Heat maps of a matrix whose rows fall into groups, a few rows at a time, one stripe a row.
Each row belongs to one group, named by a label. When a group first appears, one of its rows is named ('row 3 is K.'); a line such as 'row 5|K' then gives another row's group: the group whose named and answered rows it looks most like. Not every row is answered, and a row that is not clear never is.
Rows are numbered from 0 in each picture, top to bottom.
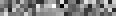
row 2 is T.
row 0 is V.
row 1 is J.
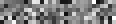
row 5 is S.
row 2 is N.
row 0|J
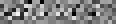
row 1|N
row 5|T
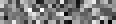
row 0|V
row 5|S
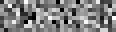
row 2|J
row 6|N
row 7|V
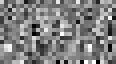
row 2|T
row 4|T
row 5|N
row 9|J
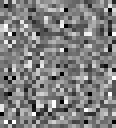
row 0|T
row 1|T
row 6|V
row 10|T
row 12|V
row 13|N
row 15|N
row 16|N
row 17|T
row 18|J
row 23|T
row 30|T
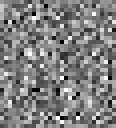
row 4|J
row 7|T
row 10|J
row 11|T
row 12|N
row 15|V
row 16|N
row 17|V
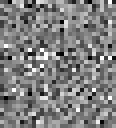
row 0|T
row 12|N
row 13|J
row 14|T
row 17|J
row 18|N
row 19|S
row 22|S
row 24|T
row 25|V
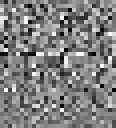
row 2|S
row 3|T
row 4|V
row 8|J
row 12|V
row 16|V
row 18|J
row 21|S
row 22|T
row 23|V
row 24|J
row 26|J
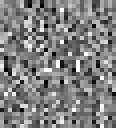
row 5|N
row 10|V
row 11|N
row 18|T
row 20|J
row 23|T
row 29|V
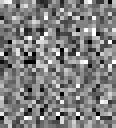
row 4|S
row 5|J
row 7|V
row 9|N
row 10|T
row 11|N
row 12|J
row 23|J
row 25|V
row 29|N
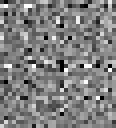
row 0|T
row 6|J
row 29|T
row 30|T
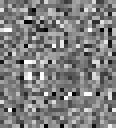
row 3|V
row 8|V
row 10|V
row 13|T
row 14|J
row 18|N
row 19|N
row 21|N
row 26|N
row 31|J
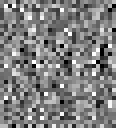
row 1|T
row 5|S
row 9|T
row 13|S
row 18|S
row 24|T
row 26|J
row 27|N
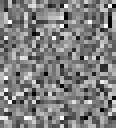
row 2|V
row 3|V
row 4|V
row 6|V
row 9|J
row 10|V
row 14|S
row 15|V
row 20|V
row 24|T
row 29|V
